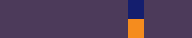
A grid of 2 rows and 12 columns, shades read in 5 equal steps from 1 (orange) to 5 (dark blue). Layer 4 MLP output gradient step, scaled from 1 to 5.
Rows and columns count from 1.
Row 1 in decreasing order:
5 4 4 4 4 4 4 4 4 4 4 4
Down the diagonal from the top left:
4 4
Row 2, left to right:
4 4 4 4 4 4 4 4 1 4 4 4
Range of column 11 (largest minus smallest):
0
